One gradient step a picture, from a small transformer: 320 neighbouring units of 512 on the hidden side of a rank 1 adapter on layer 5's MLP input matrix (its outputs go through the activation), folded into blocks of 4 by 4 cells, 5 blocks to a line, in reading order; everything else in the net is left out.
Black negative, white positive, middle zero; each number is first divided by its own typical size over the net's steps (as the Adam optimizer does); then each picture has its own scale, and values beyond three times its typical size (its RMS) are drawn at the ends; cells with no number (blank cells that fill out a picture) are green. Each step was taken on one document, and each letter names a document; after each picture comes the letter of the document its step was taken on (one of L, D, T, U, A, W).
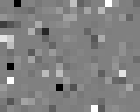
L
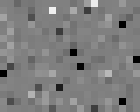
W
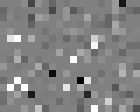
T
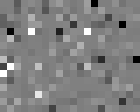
W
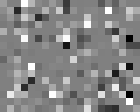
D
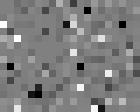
W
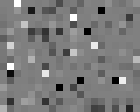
L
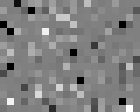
L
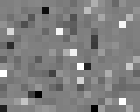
W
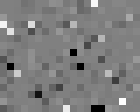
W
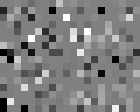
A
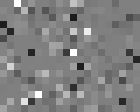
L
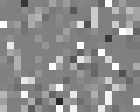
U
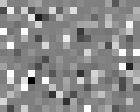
D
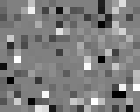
T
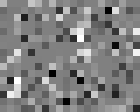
D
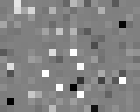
L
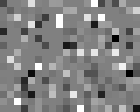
T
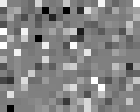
D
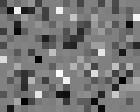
D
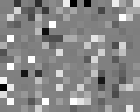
A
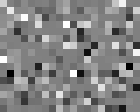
D
